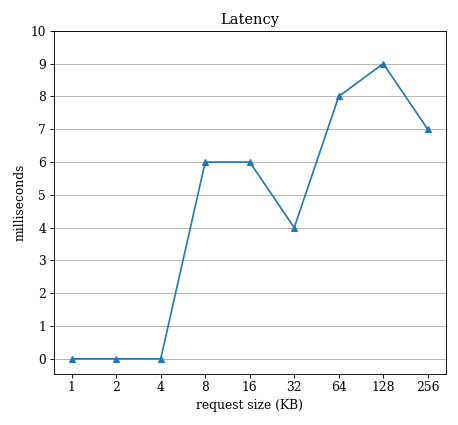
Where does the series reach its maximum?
128
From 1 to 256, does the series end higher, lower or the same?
higher
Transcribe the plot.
Title: Latency
x-axis: request size (KB), ticks 1 2 4 8 16 32 64 128 256
y-axis: milliseconds, ticks 0 1 2 3 4 5 6 7 8 9 10
Values:
0 0 0 6 6 4 8 9 7
